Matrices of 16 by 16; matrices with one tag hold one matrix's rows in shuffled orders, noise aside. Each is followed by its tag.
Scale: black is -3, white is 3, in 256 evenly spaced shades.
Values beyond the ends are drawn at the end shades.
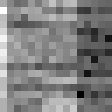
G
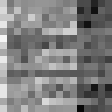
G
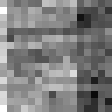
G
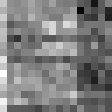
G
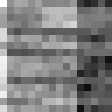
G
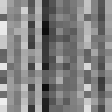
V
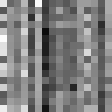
V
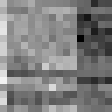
G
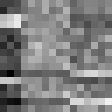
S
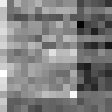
G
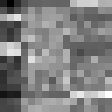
S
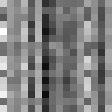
V
